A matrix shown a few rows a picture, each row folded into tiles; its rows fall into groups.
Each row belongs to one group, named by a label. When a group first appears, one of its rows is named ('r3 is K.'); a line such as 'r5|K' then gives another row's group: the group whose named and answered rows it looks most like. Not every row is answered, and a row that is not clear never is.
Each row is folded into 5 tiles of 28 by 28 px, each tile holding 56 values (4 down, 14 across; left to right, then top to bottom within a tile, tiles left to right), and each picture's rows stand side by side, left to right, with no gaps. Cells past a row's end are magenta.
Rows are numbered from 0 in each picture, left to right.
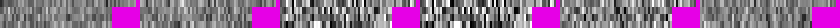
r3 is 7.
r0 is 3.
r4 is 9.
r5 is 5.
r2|7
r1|5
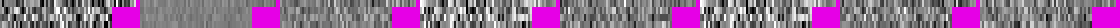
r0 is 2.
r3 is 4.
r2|2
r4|3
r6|2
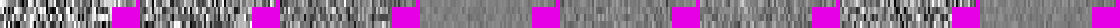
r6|9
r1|7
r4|3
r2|3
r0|4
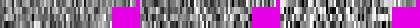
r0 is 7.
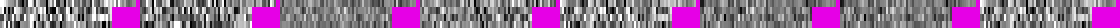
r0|4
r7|4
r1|7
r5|3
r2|2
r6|3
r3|9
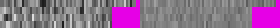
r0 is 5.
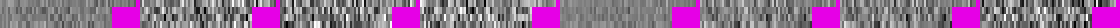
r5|5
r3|4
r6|5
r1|9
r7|2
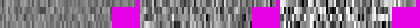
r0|3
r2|4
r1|5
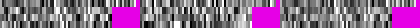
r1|7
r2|2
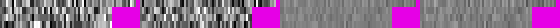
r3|9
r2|9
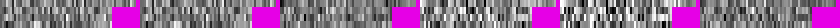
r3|4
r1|7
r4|4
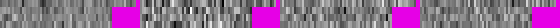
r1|5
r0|5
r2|9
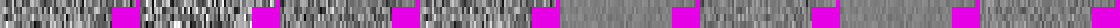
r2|3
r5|3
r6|9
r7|3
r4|9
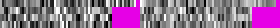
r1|4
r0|2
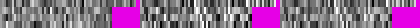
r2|2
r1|2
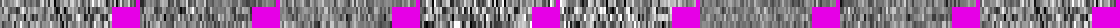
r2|5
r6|3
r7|9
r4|4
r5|2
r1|3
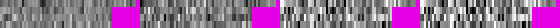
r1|3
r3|4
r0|5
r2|4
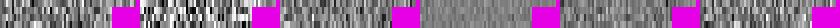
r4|3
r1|4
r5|7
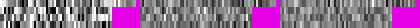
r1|2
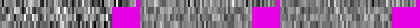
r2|2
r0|2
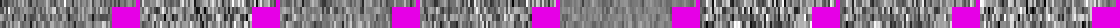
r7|4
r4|5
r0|3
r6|7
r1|9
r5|7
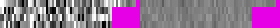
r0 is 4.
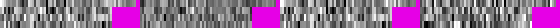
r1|3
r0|4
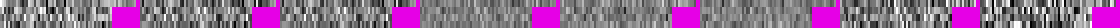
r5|5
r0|4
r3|2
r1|2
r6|2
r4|9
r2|2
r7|7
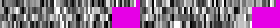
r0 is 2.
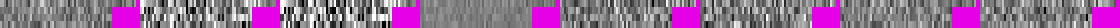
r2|4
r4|2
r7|9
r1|4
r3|9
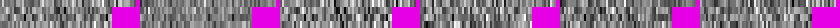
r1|3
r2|9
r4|3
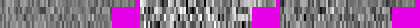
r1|4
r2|3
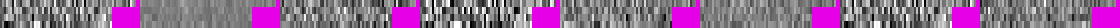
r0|7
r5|5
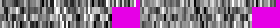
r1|9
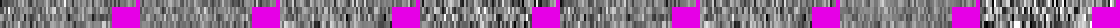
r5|5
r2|5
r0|3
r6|5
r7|7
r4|3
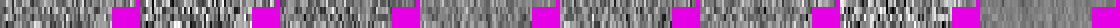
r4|5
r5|9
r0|7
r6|4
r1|7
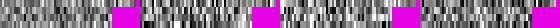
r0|9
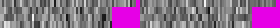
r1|3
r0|5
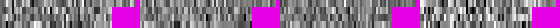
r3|4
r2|3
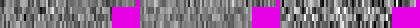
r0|3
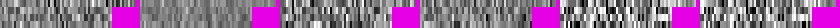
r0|9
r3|5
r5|4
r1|5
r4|4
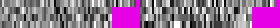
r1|7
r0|9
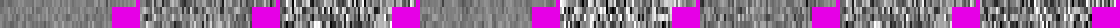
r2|7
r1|5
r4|4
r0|3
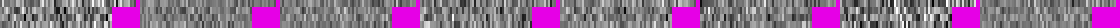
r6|2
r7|2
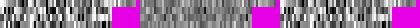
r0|4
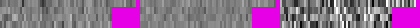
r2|2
